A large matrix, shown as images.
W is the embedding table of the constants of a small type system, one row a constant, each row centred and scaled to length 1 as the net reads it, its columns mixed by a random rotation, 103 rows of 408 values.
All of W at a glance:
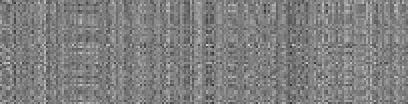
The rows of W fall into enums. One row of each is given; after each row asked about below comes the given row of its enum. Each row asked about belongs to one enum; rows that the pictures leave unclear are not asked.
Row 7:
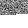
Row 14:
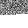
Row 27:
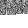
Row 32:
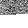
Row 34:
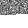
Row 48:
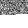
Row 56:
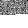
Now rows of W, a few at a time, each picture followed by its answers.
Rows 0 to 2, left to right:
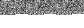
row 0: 56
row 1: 14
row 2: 14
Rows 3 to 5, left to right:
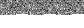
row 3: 14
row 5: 48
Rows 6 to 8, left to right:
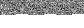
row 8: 7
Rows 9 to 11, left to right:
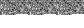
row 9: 48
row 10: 48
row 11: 48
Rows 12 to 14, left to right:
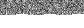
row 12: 27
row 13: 48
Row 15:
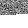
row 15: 7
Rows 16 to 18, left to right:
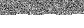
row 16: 7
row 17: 48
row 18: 14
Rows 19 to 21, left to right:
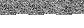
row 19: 7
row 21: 32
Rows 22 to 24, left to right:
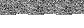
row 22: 7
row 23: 32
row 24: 32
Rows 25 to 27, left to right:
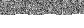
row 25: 56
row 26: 48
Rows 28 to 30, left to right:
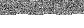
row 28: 7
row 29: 56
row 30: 14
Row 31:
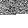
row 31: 32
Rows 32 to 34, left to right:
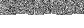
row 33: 27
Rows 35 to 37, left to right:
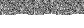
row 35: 48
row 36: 27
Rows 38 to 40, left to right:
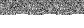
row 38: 14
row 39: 48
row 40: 48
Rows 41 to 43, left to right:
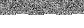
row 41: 14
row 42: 7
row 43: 14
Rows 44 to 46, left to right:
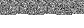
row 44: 34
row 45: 34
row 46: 7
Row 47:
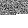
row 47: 7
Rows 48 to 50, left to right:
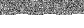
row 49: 56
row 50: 14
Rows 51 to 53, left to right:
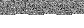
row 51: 56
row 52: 7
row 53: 7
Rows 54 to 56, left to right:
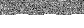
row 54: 48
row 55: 7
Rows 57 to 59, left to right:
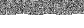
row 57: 27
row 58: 56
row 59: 14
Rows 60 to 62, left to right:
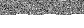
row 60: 7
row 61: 48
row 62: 56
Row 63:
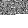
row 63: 56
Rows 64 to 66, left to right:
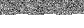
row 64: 48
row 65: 32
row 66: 14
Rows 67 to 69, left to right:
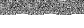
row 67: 14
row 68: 14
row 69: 56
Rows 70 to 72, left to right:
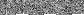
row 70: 27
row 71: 7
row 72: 32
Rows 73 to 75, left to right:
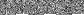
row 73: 27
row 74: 34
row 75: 32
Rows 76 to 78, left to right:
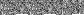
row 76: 48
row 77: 48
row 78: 27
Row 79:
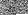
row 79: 32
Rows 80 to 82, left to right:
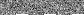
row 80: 14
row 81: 7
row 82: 48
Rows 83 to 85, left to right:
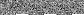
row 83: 14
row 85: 7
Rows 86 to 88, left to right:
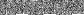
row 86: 27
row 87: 56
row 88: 14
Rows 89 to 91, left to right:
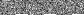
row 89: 56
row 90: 48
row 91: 34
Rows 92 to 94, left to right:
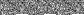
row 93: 34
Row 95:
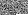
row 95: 7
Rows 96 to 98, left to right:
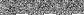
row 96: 32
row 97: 14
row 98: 14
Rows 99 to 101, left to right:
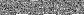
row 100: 56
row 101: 48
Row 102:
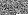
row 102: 7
